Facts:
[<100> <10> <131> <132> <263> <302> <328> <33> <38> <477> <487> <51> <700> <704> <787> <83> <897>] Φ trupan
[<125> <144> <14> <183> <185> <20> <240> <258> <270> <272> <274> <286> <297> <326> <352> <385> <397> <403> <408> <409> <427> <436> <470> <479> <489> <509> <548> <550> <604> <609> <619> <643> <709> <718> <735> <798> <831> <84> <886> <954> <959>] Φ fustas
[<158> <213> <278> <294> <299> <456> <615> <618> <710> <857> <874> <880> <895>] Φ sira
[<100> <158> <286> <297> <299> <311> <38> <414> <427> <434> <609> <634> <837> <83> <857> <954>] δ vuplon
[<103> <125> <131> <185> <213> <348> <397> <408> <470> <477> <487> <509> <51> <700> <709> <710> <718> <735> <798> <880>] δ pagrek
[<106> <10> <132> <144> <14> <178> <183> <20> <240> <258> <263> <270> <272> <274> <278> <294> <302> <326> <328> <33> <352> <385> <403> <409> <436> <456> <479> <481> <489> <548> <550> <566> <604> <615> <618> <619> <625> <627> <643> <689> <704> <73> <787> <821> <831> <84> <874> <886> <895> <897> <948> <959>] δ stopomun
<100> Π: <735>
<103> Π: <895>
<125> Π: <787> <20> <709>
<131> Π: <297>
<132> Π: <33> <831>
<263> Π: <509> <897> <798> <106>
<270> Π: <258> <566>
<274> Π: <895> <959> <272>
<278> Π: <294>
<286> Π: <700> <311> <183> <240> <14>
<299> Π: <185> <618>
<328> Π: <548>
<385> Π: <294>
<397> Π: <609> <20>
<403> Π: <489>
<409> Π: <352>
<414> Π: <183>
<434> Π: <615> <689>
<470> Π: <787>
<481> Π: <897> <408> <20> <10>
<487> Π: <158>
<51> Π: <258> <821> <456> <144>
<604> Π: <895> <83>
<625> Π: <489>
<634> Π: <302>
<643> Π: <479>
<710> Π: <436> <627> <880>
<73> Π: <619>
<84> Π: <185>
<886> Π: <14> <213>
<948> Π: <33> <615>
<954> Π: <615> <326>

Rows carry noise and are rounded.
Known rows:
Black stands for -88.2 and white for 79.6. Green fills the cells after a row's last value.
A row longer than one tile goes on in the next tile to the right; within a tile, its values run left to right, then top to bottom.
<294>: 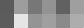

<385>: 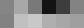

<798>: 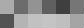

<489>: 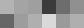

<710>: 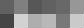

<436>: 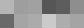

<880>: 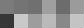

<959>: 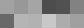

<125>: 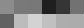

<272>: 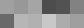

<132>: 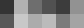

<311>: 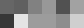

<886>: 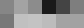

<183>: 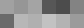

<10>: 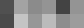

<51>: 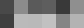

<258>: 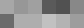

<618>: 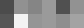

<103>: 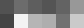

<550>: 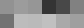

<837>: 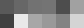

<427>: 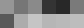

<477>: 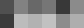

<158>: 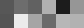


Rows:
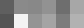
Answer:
<689>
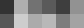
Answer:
<263>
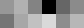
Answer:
<403>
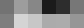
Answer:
<84>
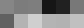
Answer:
<954>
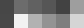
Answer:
<634>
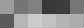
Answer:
<718>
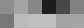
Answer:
<270>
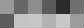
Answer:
<185>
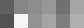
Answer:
<106>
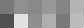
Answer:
<627>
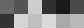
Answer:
<297>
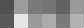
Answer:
<874>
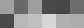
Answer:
<735>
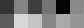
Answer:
<487>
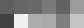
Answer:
<348>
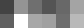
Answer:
<948>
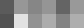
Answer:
<615>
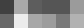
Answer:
<278>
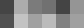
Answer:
<704>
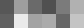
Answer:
<73>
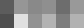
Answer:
<895>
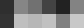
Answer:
<100>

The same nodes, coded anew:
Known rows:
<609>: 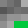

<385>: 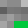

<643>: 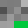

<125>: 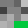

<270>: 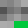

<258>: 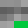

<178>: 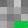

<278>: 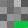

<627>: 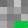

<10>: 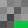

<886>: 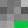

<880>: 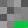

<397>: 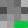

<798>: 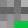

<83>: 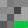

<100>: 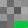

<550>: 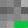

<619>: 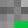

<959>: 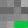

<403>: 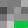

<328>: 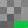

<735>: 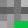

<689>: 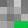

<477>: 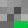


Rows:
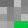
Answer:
<311>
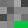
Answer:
<456>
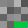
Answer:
<294>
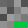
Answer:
<158>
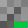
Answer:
<302>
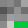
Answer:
<489>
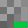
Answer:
<132>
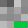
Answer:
<414>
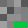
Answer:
<213>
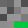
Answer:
<857>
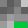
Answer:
<286>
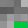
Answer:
<427>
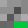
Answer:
<700>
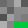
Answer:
<710>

